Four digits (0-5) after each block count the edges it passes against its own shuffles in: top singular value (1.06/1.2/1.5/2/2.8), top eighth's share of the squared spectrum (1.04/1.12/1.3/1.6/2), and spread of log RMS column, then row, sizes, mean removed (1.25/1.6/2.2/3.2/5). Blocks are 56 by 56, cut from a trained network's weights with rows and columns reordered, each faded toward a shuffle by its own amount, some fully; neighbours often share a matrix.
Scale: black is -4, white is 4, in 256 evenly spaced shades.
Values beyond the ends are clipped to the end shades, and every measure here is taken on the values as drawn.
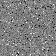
0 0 0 0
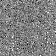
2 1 0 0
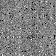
2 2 0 1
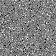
0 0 0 0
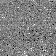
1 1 0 0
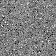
0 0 0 0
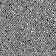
0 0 0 0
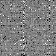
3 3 2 0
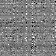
3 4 3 1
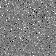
0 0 0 0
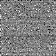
2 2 2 1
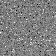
0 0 0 0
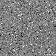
0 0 0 0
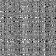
3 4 1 3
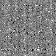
2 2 0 2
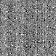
3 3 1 2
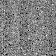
2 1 0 0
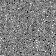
1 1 0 0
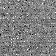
1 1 0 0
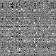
3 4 3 1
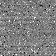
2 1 0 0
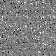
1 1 1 0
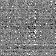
3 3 2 1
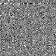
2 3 0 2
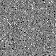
0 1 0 0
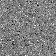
1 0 0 0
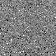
2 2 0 1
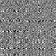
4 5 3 3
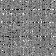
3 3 0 2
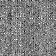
3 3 1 2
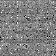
2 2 2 1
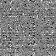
2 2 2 0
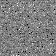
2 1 0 0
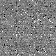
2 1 1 0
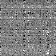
3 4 3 1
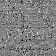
2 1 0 0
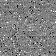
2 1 0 0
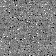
1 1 0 0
